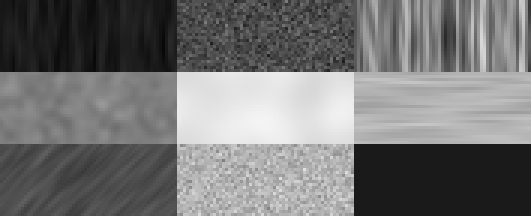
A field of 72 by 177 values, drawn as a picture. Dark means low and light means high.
The table splits into 3 rows of 3 panels. Panel 1,1: very low, streaked downward, faint in contrast. Panel 1,2: low, fine-grained. Panel 1,3: middling, streaked downward, strong in contrast. Panel 2,1: middling, blotchy, faint in contrast. Panel 2,2: very high, smooth, faint in contrast. Panel 2,3: high, streaked across, faint in contrast. Panel 3,1: low, slanting up to the right, faint in contrast. Panel 3,2: high, fine-grained. Panel 3,3: very low, flat.
